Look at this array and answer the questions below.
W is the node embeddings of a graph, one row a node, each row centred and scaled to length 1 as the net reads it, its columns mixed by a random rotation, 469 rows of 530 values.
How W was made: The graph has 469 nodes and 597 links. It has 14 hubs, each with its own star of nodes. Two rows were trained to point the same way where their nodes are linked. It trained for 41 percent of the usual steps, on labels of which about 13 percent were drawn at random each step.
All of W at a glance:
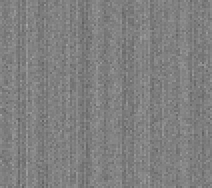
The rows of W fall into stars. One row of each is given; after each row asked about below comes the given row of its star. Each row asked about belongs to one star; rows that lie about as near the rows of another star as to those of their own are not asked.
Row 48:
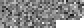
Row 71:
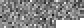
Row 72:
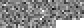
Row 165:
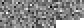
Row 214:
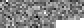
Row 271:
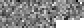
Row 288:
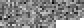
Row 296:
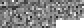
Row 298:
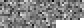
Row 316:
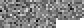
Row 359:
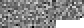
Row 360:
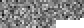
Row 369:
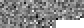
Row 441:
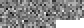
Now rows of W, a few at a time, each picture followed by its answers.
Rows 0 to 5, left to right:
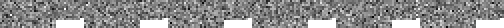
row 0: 271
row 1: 165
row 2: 165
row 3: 296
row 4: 214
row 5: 72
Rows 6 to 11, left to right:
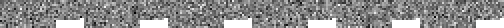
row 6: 359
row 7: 271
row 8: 288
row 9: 48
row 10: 441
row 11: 72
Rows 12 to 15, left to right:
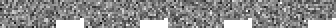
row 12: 359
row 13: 298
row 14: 288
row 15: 296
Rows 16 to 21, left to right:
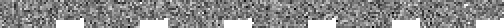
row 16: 359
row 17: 165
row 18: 271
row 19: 288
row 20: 214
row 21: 316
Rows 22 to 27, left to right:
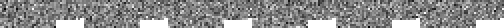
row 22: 48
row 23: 360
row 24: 441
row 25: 48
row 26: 359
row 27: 360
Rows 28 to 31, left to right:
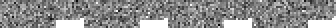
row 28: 271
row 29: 369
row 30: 360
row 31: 298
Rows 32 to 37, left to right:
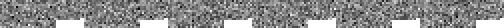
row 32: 165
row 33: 271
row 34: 72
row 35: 441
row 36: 48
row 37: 214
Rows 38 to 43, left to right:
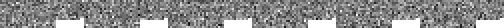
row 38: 360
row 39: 72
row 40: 271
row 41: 72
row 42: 214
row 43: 214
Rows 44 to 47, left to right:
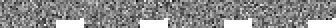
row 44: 71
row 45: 288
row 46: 71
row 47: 369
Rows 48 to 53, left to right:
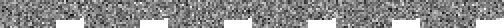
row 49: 165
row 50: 298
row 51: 288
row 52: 214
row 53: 441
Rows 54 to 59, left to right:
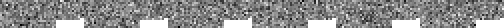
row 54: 214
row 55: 369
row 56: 72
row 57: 48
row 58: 214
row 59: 441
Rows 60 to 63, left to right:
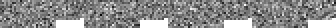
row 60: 360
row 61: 360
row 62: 288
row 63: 271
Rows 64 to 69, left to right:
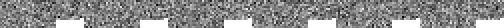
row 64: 288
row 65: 71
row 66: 214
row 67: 296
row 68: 316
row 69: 360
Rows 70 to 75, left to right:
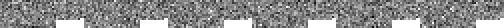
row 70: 48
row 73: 288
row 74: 214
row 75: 298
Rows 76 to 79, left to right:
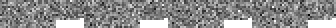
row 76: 360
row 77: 316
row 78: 298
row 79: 271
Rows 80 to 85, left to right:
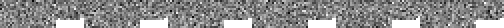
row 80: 296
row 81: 298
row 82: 71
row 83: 71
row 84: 72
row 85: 296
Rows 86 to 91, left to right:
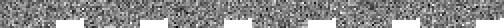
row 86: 214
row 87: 296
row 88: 296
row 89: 441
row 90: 296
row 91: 296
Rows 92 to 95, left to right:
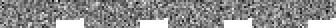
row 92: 296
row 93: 271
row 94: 271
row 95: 360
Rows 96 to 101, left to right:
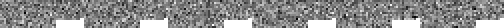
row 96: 296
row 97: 214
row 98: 71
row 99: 369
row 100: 316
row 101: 214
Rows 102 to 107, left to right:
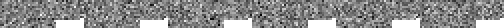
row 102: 48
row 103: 359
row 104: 369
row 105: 165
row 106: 214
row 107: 271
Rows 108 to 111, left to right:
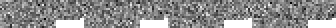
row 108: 298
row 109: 296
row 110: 441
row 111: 165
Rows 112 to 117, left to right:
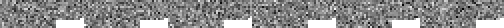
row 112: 298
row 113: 165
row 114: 298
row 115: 441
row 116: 359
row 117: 288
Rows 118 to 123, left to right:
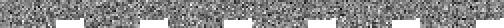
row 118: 360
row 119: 296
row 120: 360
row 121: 288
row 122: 271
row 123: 165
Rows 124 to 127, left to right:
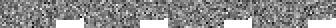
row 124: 359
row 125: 288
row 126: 298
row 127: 271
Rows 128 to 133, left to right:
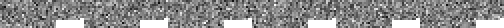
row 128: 165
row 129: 298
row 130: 298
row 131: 369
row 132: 359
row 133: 271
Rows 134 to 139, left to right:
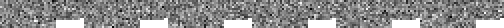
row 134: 288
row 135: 165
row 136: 316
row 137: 71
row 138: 369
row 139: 214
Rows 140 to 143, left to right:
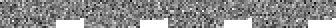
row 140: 369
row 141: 48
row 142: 72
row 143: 288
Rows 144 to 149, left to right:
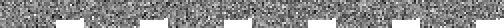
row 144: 71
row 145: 165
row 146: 296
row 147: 214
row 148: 48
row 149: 441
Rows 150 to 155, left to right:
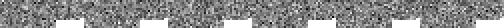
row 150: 165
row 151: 298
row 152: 271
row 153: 359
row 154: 72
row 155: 72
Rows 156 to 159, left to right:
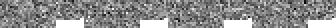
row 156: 72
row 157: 288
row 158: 288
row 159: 288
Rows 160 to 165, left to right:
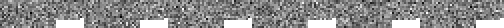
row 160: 359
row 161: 214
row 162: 48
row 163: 360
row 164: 214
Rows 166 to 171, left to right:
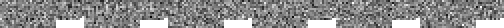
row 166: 298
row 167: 369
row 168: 72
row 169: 369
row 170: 214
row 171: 296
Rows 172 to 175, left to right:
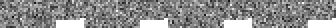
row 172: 165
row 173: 369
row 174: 441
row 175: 369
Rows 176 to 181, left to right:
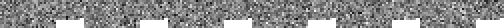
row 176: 316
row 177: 71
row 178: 271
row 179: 165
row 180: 214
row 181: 359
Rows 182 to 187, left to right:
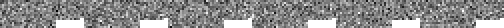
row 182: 360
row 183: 288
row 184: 298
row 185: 441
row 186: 48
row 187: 72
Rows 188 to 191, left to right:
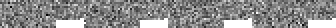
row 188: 71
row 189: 214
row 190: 214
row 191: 316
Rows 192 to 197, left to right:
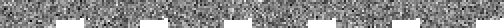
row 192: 271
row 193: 369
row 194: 165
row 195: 214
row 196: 165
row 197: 288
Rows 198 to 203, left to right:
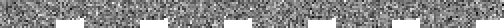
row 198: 441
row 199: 359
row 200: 369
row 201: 71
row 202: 214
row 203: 214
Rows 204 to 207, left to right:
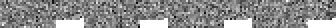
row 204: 288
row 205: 288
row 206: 288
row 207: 360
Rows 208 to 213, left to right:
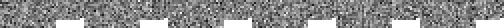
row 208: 369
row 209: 298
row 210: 359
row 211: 296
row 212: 359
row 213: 271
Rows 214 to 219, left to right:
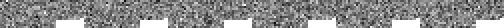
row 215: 214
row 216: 72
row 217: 214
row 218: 359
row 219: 298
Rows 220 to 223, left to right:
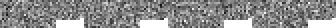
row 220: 441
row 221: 360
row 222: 441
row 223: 359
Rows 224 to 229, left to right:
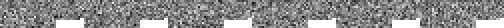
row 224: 72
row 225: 360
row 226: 72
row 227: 369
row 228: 71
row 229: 441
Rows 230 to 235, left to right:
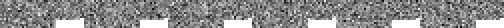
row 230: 441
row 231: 316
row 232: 316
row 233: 296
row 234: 298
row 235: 214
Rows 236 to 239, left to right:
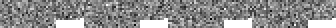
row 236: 441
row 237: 369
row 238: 72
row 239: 214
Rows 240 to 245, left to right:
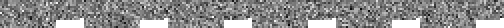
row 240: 369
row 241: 72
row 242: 165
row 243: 165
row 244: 72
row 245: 271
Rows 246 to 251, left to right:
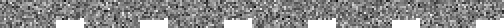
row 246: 360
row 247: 298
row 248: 288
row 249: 369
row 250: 214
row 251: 369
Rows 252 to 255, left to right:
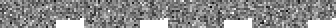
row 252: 316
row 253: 48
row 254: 369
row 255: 369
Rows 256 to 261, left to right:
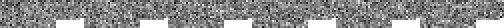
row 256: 316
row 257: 72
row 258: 165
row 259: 72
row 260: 441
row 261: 369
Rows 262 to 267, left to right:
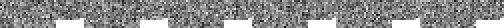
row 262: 296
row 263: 72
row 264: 48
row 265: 48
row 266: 72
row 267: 298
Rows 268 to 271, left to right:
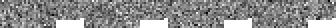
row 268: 71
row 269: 296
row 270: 71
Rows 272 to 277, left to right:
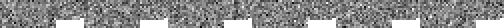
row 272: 271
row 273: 72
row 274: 48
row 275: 360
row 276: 298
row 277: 360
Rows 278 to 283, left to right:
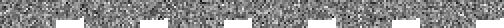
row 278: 316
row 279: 316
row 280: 165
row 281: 359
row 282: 165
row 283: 441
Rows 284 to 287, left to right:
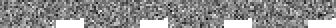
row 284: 271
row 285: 72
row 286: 48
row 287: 288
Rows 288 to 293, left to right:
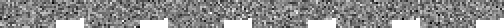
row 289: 298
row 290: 288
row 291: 271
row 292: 298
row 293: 72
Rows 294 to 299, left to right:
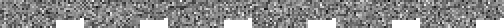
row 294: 359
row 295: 296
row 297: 360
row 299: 296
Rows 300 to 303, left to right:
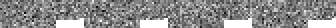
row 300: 165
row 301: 296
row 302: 359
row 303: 369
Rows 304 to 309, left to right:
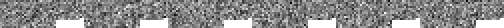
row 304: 298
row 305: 359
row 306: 271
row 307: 72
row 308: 72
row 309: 165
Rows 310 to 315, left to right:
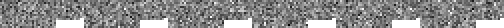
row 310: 359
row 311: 359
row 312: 165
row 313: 71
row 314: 360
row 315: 48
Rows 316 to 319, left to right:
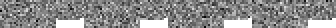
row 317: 72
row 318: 214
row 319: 296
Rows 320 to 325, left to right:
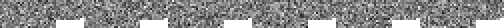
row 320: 359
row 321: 298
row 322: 360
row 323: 48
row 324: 271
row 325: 441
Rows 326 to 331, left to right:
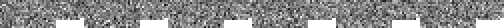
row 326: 360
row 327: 271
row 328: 214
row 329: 71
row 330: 71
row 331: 165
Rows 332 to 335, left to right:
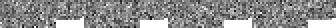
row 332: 48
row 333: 271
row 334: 360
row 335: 316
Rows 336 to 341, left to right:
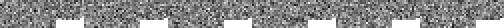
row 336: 298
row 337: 72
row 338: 359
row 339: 72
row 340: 296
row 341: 359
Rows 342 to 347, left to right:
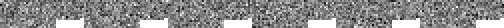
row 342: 316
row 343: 71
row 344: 298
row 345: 360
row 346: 165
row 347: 71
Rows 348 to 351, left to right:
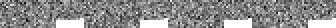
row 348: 296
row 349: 271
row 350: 214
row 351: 296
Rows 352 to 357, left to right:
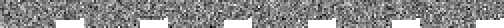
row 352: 48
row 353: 298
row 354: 369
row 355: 48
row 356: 271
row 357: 360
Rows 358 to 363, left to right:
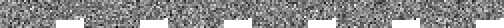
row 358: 298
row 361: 359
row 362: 48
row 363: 288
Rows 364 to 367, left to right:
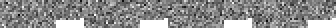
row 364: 298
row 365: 296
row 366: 72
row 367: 271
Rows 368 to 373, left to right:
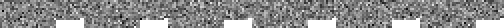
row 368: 71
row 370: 71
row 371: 298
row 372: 316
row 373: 214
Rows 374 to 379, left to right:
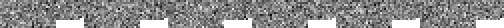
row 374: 359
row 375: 360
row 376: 360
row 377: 298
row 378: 360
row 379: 316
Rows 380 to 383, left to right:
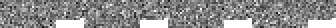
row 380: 369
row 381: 298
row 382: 359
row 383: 296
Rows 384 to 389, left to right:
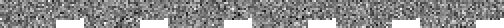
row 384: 298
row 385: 359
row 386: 165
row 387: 296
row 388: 360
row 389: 360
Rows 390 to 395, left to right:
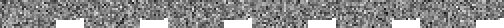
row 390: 359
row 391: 359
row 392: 48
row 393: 369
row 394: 360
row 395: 165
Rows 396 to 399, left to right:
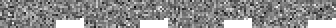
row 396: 316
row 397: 165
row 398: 441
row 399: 316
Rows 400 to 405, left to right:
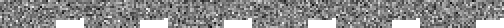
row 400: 298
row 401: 360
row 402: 369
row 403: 296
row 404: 71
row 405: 214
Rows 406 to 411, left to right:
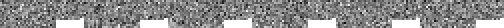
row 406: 360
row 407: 360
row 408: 288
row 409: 359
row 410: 296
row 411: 165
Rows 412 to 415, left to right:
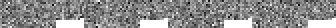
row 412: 48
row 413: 71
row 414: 71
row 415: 441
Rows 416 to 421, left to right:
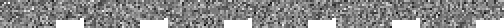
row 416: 48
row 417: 316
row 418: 71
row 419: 316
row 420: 71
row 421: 72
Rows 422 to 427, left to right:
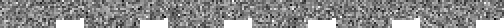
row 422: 296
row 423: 359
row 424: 271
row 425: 72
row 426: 288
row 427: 369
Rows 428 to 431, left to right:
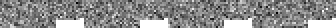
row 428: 369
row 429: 316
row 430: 165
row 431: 296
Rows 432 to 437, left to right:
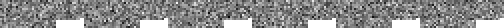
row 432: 48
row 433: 71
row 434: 298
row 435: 360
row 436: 214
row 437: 72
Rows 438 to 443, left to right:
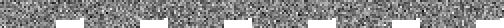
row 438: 298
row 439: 316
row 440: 271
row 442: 214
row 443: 214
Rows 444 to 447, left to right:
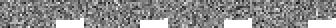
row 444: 296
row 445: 71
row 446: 296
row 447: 369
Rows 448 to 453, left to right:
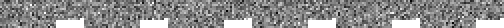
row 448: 165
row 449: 296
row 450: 441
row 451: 296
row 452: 296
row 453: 359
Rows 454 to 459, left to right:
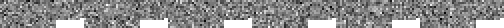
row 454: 271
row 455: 369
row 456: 288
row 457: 359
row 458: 360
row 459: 296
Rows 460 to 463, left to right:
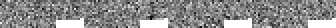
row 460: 288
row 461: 48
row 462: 71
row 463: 48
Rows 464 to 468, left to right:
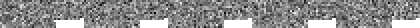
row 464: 48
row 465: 316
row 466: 214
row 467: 288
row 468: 288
